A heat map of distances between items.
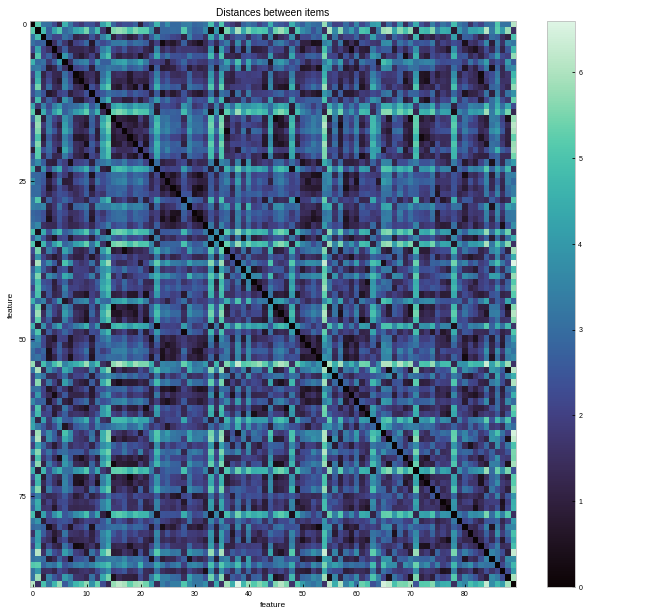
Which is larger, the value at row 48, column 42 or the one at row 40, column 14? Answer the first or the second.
the second
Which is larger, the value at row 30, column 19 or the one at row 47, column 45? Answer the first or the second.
the first
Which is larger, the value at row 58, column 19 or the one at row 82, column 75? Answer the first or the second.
the first
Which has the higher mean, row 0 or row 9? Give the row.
0
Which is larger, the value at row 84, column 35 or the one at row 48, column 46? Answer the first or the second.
the first
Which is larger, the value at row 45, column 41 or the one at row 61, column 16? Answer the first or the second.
the first
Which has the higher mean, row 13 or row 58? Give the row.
13
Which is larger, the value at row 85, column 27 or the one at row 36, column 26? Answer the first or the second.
the second
